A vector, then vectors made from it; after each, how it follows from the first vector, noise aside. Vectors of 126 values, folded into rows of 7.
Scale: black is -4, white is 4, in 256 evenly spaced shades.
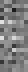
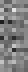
negated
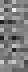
negated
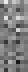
wrapped around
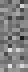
wrapped around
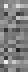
wrapped around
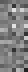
wrapped around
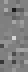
partly zeroed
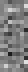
wrapped around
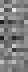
negated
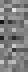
negated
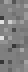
partly zeroed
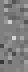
partly zeroed
